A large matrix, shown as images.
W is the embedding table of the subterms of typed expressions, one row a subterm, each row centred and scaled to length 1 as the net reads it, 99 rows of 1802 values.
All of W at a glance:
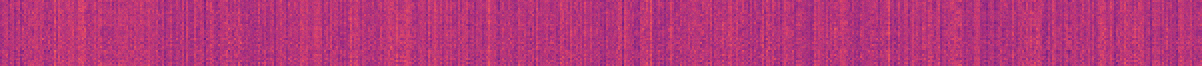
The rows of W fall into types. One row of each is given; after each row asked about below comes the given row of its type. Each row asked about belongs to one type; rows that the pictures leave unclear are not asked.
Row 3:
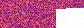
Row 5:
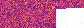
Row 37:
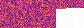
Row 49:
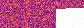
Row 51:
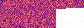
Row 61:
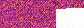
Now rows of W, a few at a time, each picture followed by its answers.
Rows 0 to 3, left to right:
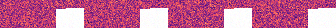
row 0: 51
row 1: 49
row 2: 37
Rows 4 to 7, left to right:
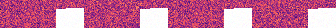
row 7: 3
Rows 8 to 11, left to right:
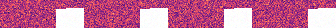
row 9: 51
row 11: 61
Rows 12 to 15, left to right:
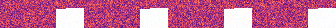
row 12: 51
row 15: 37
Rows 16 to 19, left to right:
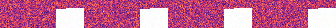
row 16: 49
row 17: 3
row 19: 49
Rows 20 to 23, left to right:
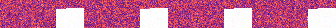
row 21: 37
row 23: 51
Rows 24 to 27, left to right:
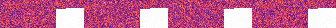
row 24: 51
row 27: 51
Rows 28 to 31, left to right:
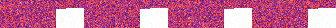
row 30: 61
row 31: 49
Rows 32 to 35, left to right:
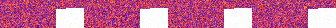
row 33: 49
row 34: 49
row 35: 5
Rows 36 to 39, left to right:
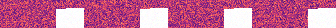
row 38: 37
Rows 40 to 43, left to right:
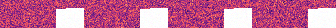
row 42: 37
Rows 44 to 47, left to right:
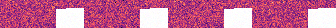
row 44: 5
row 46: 5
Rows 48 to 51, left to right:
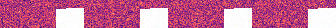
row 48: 5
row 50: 51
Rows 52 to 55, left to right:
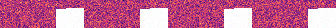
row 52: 5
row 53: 61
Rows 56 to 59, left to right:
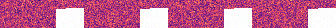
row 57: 51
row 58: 37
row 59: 5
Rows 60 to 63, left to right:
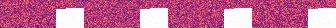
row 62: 5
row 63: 37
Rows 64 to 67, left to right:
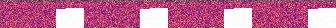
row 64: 61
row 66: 61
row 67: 3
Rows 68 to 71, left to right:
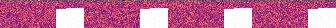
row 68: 5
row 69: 37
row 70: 3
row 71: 3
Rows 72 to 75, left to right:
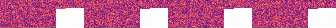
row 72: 37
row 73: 51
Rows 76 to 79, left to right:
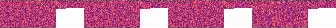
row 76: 49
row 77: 49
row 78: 49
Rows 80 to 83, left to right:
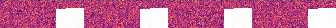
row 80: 51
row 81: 5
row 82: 49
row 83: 5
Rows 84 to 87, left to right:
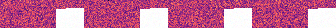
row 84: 51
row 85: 61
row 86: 51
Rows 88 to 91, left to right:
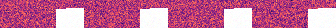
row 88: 3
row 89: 51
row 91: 37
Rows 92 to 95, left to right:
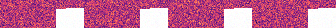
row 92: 37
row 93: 51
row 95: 49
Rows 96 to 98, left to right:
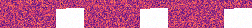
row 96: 37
